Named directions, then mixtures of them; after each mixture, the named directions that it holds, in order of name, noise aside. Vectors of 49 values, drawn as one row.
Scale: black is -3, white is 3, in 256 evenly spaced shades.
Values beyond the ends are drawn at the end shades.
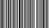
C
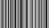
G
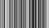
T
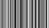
G, T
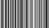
G, T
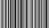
G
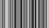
G, T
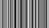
G, T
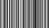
C, G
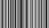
G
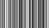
C, T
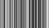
T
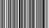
C, T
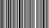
C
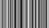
G, T
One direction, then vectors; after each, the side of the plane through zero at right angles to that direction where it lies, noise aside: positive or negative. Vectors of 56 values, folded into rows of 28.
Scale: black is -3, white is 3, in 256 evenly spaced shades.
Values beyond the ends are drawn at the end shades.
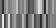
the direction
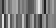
positive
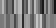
negative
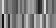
negative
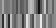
negative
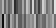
negative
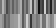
negative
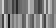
negative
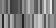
negative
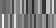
positive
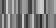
positive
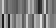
negative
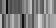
negative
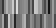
positive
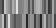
positive
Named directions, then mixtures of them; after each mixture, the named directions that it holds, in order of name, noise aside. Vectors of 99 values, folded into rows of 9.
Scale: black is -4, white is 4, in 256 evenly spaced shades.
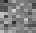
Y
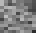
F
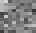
F, Y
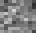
F, Y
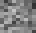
F, Y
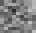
F, Y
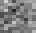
F, Y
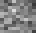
F, Y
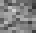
F, Y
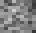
F, Y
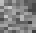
F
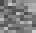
F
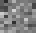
Y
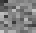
F, Y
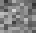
F, Y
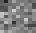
Y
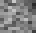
F, Y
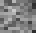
F, Y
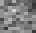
F, Y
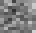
F, Y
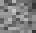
F, Y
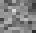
F, Y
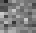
Y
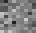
Y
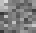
F, Y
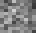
F, Y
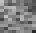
F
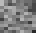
F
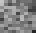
F
